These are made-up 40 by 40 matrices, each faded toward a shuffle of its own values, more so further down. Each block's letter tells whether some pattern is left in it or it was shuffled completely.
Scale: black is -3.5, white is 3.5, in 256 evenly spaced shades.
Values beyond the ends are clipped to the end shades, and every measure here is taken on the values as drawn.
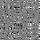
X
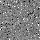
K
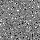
K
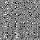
X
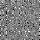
X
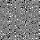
X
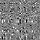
X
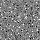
K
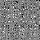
X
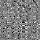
X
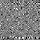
X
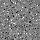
K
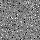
K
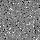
K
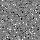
K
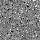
K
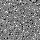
K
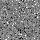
K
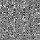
X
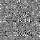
X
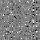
X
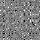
X
